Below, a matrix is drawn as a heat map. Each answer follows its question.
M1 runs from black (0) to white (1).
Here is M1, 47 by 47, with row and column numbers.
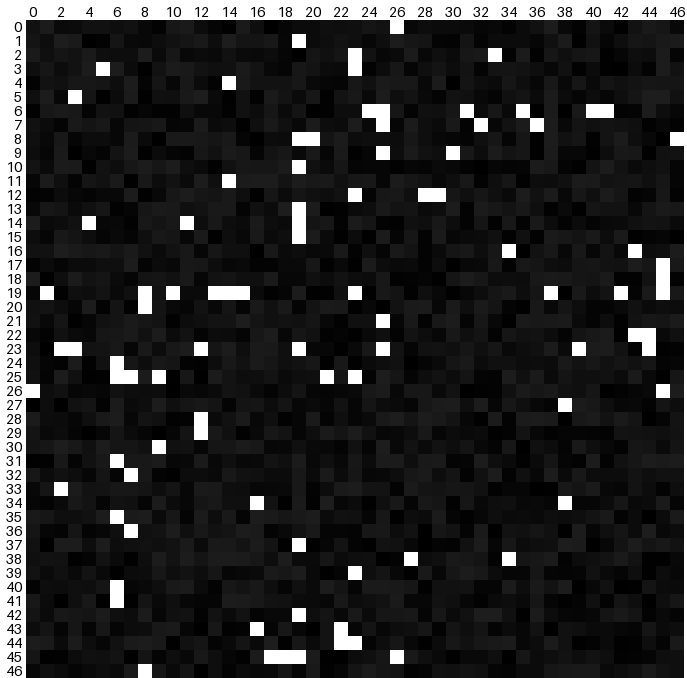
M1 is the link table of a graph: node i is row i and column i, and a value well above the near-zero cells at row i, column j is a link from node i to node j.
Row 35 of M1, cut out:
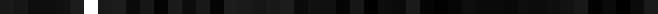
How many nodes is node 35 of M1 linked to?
1
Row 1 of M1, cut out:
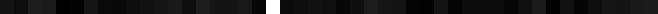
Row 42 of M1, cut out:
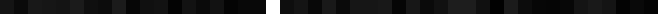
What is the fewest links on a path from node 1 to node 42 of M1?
2
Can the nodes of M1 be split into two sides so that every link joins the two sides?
yes
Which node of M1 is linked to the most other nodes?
node 19
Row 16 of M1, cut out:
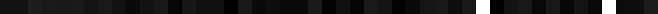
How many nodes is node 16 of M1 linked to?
2
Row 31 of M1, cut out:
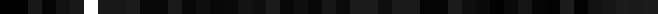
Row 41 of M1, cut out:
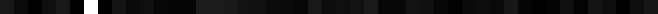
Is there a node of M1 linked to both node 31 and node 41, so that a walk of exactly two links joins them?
yes
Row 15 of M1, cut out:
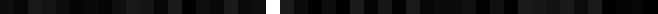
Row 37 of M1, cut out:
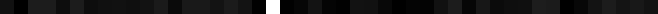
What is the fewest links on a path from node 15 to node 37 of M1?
2
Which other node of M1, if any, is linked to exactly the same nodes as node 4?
node 11
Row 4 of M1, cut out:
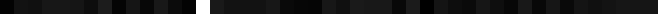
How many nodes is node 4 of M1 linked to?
1
